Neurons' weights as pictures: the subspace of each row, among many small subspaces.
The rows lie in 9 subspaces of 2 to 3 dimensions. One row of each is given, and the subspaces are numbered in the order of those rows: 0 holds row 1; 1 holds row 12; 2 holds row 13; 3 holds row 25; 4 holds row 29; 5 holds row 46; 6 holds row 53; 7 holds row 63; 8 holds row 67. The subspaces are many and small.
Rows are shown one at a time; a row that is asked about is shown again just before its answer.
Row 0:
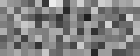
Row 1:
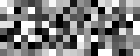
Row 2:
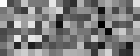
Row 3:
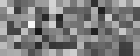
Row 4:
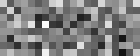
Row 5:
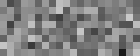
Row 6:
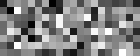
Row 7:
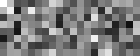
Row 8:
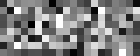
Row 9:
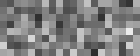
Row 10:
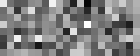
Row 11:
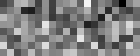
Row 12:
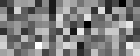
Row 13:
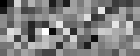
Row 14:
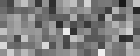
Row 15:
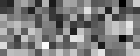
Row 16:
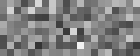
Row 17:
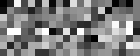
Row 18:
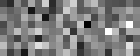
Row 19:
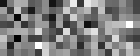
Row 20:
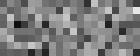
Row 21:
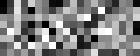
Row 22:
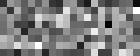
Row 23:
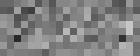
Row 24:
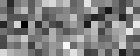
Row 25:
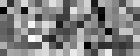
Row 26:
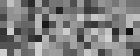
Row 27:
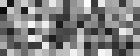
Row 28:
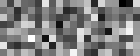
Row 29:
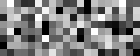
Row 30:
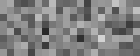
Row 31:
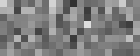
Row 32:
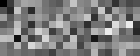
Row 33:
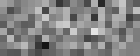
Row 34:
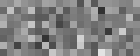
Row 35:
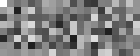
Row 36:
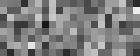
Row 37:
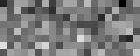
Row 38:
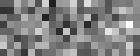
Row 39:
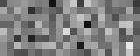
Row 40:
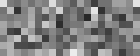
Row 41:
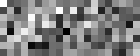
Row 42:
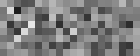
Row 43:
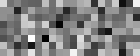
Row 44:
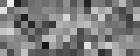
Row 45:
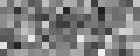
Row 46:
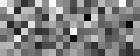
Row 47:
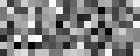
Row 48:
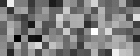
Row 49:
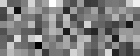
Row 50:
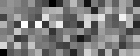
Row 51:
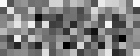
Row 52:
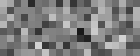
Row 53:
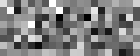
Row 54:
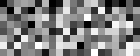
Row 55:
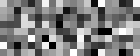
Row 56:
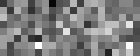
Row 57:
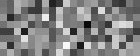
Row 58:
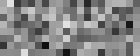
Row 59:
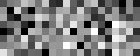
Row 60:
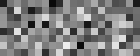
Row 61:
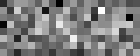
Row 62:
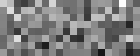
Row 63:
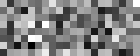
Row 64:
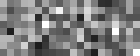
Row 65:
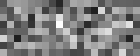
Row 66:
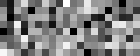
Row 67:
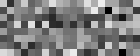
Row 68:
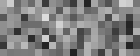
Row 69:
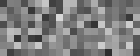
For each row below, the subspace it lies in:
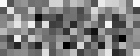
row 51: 8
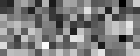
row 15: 5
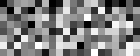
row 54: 1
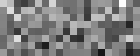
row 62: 5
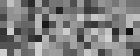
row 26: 4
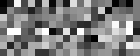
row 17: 2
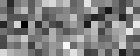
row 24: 8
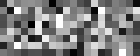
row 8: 6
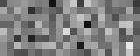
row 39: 7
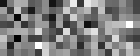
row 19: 7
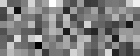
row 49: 7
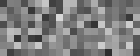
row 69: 3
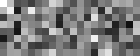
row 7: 0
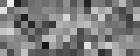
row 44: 3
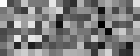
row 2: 7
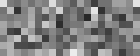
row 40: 6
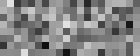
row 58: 3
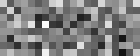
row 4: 8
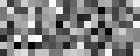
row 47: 7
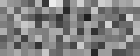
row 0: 1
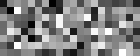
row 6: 6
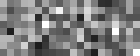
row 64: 4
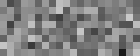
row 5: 4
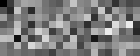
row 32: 0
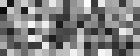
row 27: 3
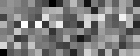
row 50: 8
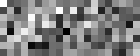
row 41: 4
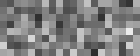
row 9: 2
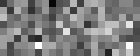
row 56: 7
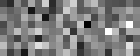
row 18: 3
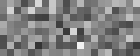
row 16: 1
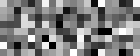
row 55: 2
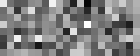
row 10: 7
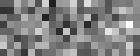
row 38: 3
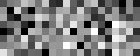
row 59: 8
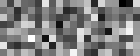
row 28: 2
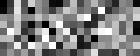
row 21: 2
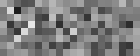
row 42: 5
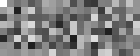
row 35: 0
